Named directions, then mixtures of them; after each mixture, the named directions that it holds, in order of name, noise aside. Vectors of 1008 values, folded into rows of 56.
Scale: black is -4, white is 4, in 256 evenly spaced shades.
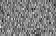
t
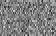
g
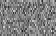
g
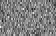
t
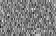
t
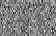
g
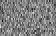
t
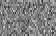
g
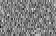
t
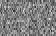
g
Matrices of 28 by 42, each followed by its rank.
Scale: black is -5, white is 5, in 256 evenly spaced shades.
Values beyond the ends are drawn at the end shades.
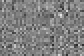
five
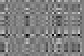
two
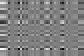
one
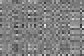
three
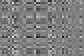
two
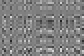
two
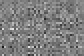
five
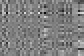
three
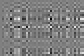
two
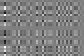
one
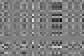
two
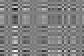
one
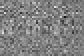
five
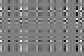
one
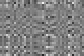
three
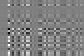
one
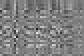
three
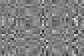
three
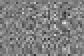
five
